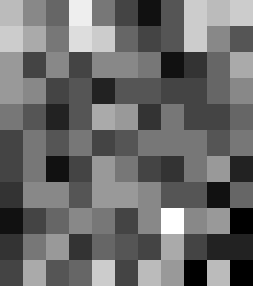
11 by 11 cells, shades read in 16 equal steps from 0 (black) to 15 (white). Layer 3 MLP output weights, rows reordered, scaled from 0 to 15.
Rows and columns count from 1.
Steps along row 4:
down down up down up same down same up up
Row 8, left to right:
3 8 8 5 9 9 8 5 5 1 6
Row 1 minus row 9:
10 4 0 6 0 0 -7 -10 4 2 12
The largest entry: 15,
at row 9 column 8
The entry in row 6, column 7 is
7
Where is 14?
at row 1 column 4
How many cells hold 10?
5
